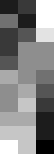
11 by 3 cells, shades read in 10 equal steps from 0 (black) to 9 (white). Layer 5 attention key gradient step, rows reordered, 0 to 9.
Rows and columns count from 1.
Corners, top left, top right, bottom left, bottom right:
1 9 9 0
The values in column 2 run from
1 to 7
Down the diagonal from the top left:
1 1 8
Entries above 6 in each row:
1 1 1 0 0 0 0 1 0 2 2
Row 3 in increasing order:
2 3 8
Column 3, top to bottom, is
9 9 8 5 5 4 3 2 1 1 0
